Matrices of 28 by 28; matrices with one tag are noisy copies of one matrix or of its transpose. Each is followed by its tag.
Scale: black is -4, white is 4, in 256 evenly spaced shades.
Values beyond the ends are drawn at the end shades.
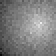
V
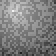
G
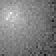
G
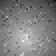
V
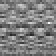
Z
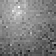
G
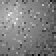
G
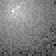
G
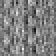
Z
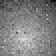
V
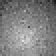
V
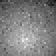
V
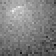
G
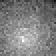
V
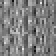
Z
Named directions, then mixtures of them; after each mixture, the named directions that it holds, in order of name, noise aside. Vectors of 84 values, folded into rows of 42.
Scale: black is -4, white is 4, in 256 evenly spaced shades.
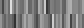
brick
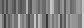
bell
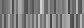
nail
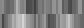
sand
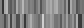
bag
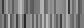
bag, nail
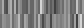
bag, nail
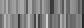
bell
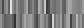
brick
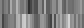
brick, sand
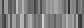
bag, sand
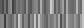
bell, nail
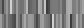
brick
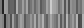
bag, bell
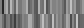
bag, brick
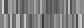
bag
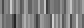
brick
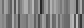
bag, nail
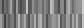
bell, brick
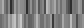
brick, sand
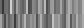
bell, brick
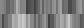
sand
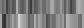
bell, sand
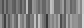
bell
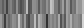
bell
